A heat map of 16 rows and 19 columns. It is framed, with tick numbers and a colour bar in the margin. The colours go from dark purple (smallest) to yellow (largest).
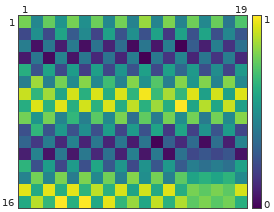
Stripes: horizontal, repeating 2 times. Calmest part: bottom right. Odd patch: calmer, in the bottom right. Average level on the scale: 50%.
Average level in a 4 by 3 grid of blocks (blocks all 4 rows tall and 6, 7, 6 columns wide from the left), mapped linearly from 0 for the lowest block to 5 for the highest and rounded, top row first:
000 / 555 / 000 / 555
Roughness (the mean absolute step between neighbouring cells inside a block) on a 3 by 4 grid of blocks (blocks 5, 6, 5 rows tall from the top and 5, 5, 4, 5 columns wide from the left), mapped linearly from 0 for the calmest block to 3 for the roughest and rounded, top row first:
3 2 3 2 / 2 2 2 3 / 3 2 2 0
